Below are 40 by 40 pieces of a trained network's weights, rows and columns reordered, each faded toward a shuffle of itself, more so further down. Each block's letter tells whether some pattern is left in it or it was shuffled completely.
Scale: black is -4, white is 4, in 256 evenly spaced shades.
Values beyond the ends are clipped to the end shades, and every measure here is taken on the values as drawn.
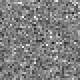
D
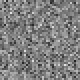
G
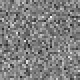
G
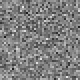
D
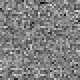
G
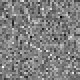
G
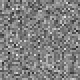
G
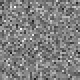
D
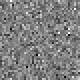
G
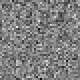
G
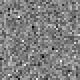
D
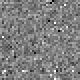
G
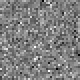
D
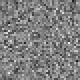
G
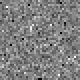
D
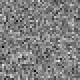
D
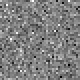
D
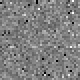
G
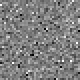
D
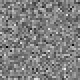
G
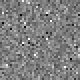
D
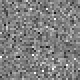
D
